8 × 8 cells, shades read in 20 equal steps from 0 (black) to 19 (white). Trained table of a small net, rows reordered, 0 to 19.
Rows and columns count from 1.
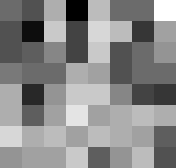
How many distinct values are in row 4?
5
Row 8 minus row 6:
-2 5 0 -2 -5 -2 0 -7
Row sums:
76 73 68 72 76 101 101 88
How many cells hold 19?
1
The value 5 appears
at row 2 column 4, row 3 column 4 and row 5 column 7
